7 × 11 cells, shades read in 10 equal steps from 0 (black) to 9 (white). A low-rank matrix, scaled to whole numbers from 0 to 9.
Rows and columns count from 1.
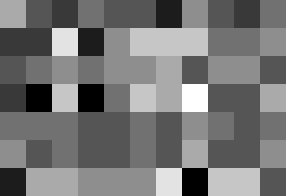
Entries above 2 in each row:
8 8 11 8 11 11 9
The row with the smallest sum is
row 1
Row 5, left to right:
4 4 4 3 3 4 3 5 4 3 4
